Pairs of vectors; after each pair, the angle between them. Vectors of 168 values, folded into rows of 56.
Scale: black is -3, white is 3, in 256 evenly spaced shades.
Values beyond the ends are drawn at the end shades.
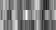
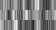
nearly parallel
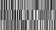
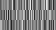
orthogonal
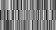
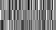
partly opposed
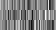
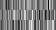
nearly opposite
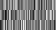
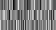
partly opposed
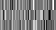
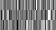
partly opposed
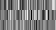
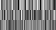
partly opposed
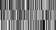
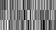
partly aligned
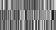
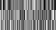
nearly opposite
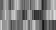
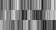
nearly parallel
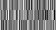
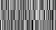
partly opposed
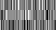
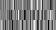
orthogonal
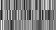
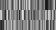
partly opposed
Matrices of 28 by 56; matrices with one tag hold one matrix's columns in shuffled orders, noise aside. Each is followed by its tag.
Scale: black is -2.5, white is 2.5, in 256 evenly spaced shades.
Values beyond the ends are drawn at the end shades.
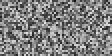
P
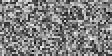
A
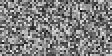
P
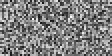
A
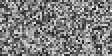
P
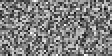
P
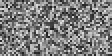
P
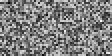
A
